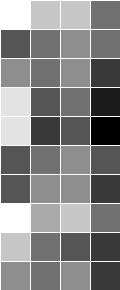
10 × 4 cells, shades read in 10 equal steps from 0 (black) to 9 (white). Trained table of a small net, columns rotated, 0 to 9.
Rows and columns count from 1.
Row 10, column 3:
5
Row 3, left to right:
5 4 5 2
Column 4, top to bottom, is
4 4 2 1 0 3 2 4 2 2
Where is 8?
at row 4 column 1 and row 5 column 1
